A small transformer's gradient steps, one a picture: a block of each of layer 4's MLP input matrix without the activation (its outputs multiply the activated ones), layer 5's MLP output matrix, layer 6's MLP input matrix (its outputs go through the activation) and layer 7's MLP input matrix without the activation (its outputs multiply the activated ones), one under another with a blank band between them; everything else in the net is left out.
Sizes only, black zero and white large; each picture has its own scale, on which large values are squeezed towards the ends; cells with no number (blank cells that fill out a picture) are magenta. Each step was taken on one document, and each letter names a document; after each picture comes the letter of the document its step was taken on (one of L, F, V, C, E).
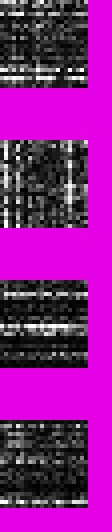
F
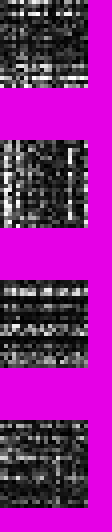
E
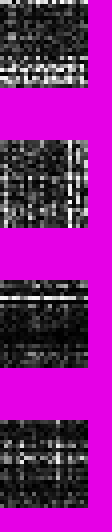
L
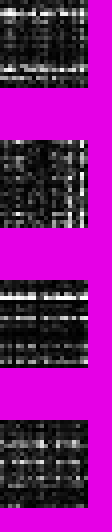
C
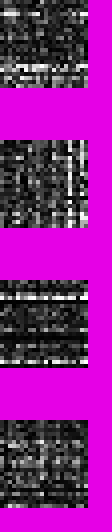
C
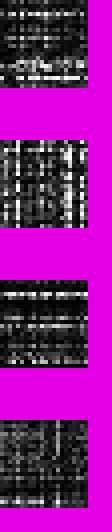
E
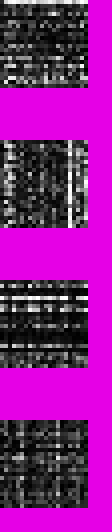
L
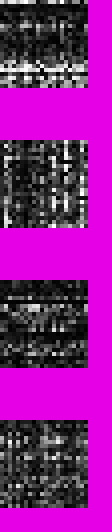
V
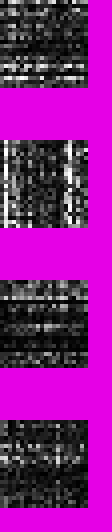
L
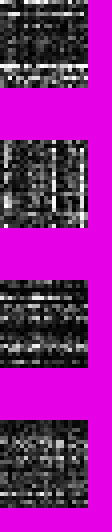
V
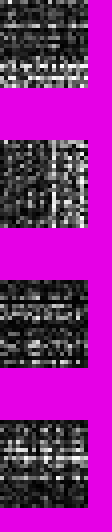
V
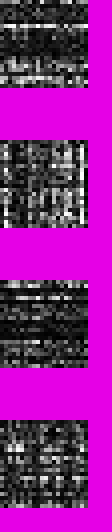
V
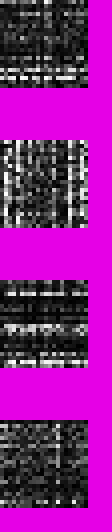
E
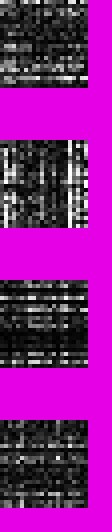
L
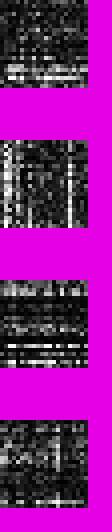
E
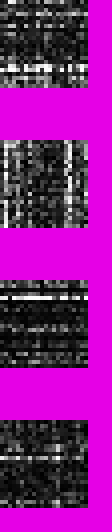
L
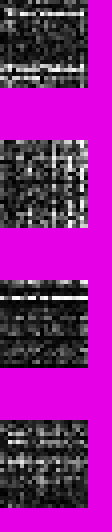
C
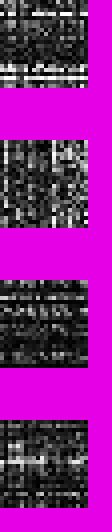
C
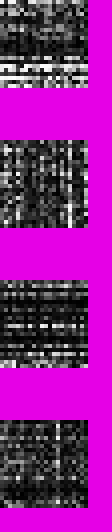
E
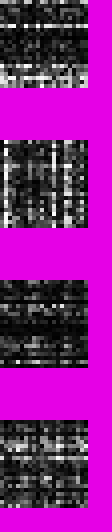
V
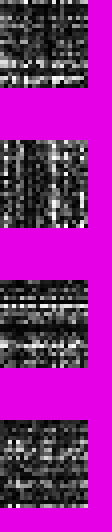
V
